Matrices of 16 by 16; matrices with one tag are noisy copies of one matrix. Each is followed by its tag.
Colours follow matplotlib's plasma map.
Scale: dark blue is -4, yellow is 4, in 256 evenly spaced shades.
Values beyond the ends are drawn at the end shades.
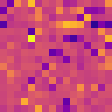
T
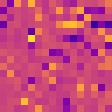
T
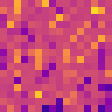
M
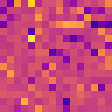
T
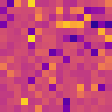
T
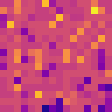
M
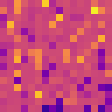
M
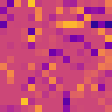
T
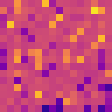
M
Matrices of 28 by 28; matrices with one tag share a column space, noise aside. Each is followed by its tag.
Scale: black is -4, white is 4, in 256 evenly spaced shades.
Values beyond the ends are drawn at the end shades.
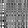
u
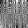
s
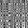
u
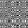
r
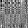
s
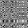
r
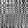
s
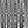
u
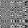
r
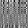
s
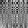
s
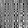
u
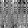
s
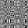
r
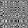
r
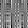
u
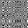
r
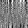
s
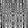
u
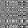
r
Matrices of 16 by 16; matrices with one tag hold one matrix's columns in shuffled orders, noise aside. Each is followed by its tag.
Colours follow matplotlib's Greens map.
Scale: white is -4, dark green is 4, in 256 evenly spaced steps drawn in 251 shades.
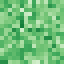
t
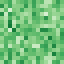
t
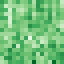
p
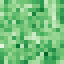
p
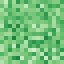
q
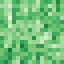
p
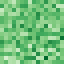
q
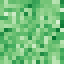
t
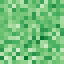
q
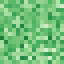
q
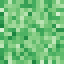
t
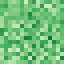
q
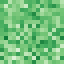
q
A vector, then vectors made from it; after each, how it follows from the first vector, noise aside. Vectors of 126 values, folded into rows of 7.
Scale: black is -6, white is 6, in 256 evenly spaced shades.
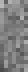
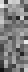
scaled up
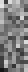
scaled up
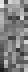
scaled up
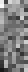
scaled up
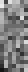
scaled up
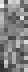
scaled up
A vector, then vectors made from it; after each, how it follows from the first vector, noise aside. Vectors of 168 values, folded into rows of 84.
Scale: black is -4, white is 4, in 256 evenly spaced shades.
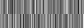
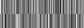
reversed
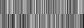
sign-scrambled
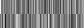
reversed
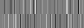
partly zeroed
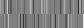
partly zeroed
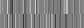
partly zeroed
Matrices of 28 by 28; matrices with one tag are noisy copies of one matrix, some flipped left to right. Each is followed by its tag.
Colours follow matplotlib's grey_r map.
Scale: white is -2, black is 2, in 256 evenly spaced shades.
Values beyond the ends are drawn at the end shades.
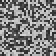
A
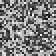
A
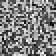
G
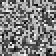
G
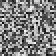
G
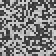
A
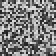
G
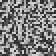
G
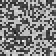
A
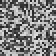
A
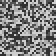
A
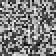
G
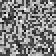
G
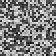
A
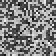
A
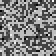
A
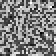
G
